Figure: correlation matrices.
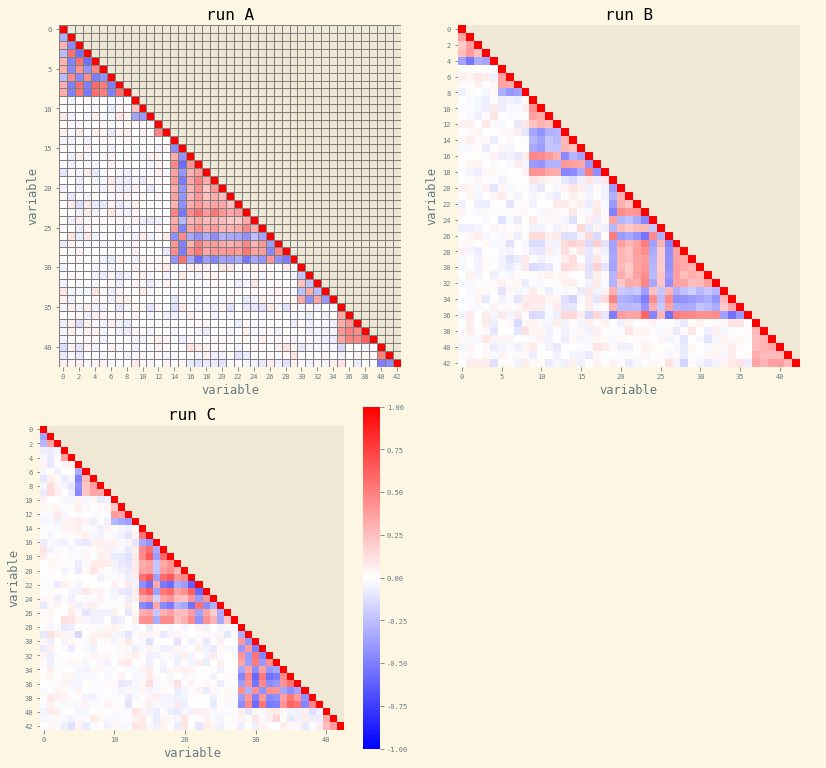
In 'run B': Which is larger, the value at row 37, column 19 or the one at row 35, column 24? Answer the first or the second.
the second
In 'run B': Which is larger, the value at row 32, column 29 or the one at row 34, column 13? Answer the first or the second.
the first
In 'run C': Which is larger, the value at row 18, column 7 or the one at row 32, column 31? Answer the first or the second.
the first
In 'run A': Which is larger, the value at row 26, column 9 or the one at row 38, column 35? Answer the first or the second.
the second
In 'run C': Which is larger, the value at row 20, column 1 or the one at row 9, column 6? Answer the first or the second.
the second
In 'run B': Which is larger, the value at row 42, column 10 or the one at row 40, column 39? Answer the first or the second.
the second
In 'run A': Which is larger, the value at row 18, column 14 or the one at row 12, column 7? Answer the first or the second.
the first
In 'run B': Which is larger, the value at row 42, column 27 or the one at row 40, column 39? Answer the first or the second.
the second
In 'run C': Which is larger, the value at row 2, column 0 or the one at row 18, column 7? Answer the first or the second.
the second
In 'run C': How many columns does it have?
43
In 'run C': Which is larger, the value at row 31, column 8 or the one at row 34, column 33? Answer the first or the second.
the first
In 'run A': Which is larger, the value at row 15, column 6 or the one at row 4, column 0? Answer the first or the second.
the second
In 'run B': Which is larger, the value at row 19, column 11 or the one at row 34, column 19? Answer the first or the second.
the second
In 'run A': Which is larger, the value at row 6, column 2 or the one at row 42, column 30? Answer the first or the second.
the second
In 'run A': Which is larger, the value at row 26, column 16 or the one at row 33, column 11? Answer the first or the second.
the second
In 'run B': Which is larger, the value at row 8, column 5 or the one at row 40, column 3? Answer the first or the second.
the second
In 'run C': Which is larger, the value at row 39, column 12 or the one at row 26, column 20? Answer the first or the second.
the second
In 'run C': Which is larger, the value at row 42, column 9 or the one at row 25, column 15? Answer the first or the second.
the first
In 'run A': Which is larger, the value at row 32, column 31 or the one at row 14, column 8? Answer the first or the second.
the second
